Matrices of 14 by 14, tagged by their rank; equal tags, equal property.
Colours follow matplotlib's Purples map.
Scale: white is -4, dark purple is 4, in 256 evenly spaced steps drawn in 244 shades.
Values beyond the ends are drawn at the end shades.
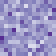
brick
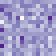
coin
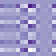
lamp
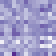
coin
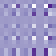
lamp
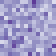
brick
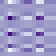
lamp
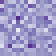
coin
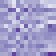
coin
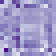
coin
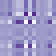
lamp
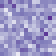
brick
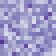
brick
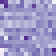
coin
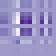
lamp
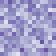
brick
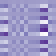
lamp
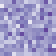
brick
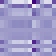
lamp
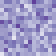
brick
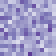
brick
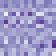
coin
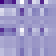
lamp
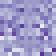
coin
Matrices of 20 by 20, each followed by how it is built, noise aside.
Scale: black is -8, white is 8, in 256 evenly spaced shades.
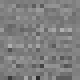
low rank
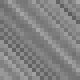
Toeplitz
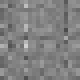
low rank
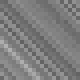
Toeplitz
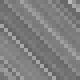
Toeplitz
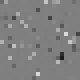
sparse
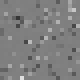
sparse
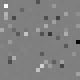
sparse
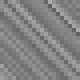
Toeplitz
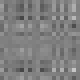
low rank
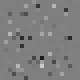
sparse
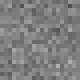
low rank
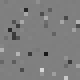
sparse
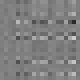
low rank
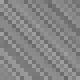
Toeplitz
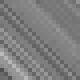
Toeplitz
